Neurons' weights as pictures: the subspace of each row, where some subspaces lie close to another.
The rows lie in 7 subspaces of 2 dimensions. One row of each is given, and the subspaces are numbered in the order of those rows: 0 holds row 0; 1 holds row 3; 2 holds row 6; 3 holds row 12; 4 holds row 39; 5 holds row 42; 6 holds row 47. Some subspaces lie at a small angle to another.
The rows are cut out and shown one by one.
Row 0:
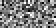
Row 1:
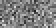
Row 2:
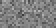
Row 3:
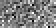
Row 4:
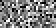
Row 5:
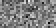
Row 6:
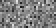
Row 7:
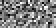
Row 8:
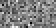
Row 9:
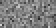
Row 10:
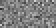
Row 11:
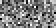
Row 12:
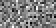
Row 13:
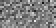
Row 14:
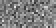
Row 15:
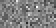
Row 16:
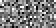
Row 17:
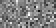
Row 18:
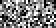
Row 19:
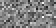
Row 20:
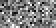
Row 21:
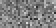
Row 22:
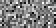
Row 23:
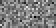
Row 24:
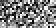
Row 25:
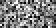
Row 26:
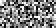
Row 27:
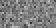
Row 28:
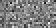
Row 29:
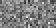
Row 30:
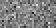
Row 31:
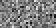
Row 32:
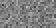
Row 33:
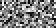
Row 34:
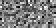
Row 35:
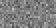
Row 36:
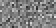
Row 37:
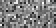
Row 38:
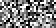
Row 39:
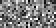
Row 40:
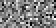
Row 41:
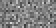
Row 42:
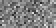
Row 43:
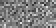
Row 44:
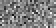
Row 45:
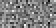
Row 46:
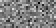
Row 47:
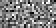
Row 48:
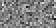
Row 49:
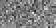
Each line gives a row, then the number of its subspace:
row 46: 2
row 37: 2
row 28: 6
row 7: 3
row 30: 1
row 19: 3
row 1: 5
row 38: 3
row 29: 0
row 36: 3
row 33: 0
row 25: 1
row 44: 5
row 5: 0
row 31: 3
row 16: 2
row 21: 4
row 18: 4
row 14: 5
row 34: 3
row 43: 5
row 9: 1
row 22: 2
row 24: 1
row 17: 4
